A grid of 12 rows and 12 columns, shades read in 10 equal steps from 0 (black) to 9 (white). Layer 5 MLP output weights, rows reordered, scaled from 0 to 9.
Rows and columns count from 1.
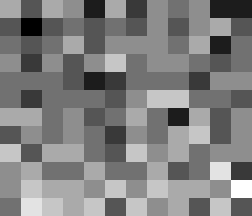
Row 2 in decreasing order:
6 5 5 4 4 3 3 3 3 3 3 0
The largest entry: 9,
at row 11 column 12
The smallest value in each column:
3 0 3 3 1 2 2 4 1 2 1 1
